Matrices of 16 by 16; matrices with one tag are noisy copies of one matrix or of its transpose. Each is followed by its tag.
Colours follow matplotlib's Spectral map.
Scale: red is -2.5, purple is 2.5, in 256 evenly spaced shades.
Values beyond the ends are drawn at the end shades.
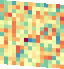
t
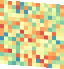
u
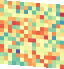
u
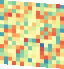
t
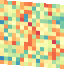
u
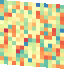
t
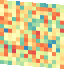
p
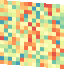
u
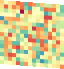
p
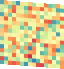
t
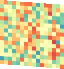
u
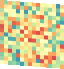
u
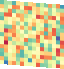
t
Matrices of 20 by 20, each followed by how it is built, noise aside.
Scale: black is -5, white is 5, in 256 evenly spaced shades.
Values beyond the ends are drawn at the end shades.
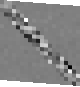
banded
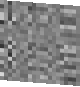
low rank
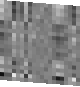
low rank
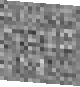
low rank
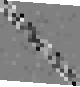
banded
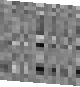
low rank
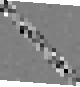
banded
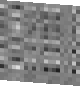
low rank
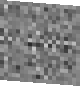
low rank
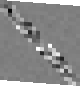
banded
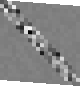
banded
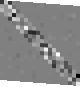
banded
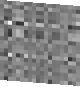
low rank
